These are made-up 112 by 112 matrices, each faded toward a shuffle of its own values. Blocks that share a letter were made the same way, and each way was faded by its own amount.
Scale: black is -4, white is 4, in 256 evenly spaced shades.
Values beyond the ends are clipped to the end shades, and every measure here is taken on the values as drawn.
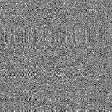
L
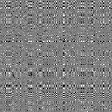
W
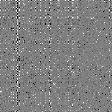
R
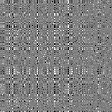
W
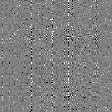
R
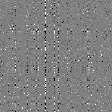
R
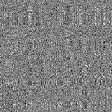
L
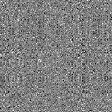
L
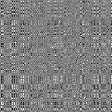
W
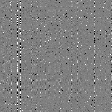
R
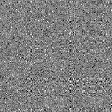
L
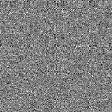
L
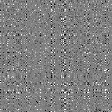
R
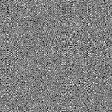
L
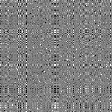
W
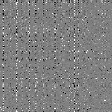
R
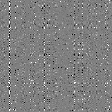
R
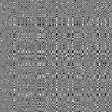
W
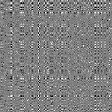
W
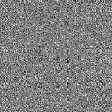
L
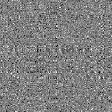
L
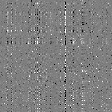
R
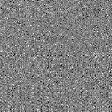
L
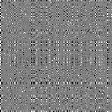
W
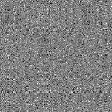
L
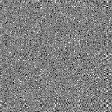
L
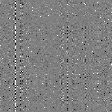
R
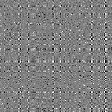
W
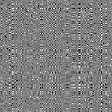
W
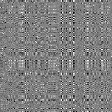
W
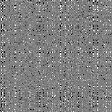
R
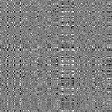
W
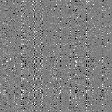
R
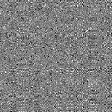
L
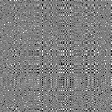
W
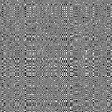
W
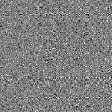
L
